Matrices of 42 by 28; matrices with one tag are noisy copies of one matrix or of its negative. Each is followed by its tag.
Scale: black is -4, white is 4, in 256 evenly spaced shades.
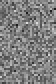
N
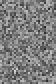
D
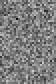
N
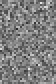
D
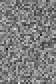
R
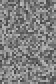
D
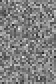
N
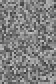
D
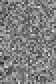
N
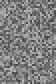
N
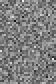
R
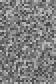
R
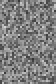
D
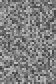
N
